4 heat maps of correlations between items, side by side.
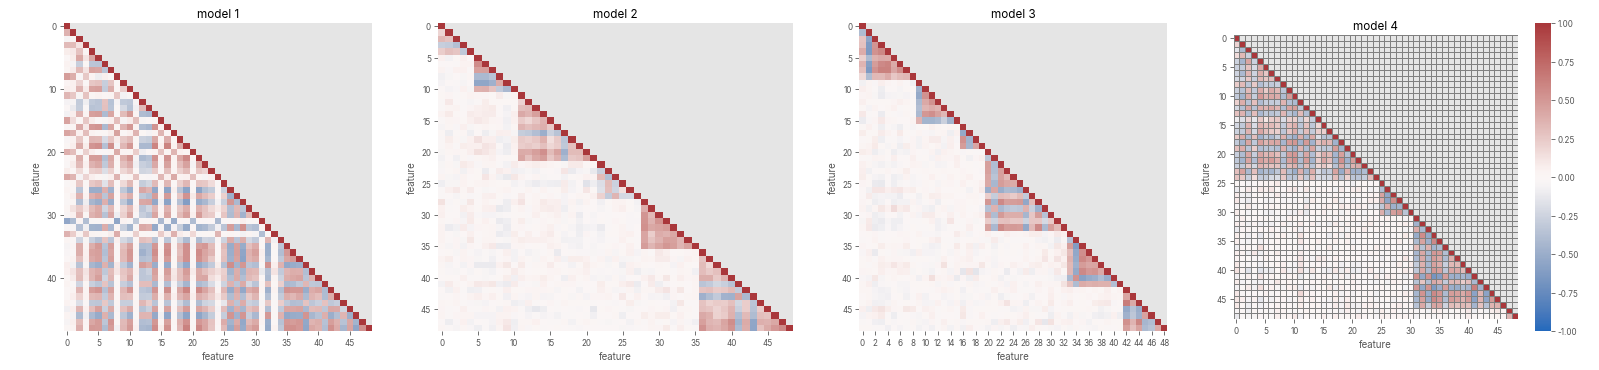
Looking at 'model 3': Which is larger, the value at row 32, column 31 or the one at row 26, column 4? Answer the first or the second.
the first
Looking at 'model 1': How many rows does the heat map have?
49
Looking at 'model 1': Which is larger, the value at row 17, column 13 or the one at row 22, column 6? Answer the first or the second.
the first
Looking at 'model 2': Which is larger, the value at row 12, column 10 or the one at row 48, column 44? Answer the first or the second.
the second
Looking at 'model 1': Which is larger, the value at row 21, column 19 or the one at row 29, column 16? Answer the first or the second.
the first
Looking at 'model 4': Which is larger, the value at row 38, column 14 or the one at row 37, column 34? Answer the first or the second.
the second
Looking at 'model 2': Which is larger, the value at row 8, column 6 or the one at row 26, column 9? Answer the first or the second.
the second
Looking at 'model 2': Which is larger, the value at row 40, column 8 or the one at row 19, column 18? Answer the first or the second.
the second
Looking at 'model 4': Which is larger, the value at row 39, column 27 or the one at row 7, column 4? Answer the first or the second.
the second
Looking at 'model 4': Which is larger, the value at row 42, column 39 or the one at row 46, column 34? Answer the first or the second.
the second
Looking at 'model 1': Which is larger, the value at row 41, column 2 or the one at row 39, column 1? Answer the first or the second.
the second
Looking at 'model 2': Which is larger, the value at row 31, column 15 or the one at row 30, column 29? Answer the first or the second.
the second
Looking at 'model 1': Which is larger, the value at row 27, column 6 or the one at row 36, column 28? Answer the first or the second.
the first
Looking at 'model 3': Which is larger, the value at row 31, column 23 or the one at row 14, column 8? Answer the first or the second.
the first
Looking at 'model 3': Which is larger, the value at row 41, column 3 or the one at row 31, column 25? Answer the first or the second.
the second
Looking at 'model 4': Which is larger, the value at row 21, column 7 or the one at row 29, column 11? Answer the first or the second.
the first
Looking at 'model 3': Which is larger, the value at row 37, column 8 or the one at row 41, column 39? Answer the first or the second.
the second
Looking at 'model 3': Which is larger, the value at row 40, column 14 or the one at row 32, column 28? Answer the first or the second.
the second
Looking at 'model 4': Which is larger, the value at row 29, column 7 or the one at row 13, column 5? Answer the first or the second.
the first
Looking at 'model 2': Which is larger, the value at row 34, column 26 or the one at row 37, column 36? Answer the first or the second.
the second
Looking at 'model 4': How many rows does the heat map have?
49
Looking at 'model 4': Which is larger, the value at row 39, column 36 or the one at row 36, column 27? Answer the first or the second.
the second
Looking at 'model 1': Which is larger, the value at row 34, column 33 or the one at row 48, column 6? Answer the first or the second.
the first
